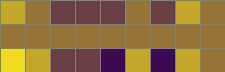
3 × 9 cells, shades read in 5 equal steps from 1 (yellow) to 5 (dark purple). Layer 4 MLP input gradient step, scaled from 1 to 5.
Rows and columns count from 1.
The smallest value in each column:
1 2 3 3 3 2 3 2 3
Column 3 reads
4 3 4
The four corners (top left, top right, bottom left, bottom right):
2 3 1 3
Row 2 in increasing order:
3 3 3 3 3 3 3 3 3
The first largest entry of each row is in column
3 1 5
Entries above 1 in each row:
9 9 8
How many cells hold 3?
13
